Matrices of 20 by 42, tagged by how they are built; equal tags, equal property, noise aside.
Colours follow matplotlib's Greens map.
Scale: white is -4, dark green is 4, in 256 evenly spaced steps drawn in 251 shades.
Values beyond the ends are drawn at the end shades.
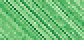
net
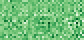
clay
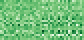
clay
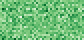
clay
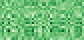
clay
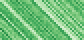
net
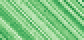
net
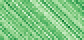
net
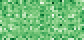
clay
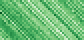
net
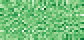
clay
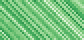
net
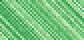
net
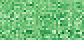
clay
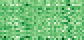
clay
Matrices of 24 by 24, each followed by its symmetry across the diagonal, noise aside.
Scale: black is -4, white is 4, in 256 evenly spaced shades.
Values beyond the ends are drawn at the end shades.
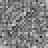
symmetric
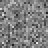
neither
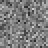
neither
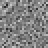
symmetric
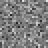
neither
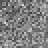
symmetric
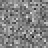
neither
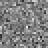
neither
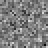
symmetric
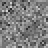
symmetric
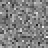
neither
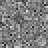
symmetric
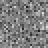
neither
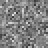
symmetric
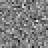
neither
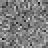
symmetric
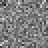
symmetric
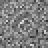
symmetric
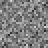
symmetric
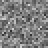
neither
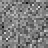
symmetric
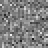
neither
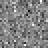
neither
